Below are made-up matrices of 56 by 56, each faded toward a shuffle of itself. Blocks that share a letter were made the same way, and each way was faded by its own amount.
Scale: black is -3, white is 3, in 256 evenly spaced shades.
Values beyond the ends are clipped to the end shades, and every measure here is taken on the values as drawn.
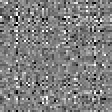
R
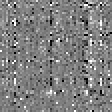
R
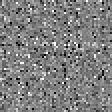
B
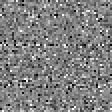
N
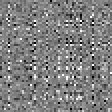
R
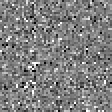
B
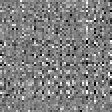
R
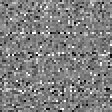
N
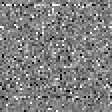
N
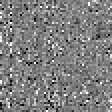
B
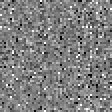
B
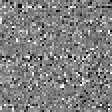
N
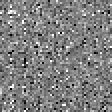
B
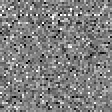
N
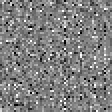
B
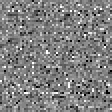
N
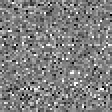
N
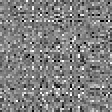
R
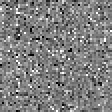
B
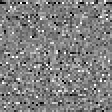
N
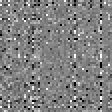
R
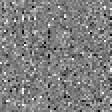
B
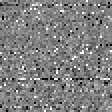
N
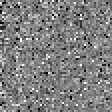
B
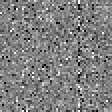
B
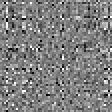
R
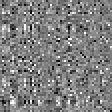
R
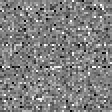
N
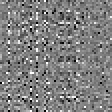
R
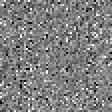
B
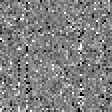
B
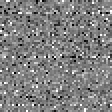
N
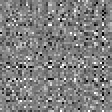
R
